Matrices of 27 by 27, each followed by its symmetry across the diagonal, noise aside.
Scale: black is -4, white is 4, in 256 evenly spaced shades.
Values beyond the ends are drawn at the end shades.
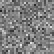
neither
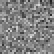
neither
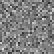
antisymmetric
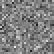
neither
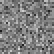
neither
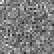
symmetric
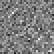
symmetric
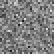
antisymmetric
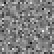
antisymmetric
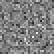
symmetric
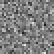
antisymmetric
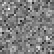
symmetric
